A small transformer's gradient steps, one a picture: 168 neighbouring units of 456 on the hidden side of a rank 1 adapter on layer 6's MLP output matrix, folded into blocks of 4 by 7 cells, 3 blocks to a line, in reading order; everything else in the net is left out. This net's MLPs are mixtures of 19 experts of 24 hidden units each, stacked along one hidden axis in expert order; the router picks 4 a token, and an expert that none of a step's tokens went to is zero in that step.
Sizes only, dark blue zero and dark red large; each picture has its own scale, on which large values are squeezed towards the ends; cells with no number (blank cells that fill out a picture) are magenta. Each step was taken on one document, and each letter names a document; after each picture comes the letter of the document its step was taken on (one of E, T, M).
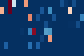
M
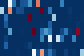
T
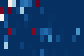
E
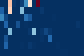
E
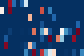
T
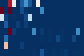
E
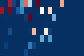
M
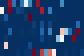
T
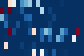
E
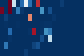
M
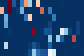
T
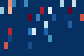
M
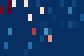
M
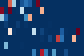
E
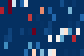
T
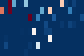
M
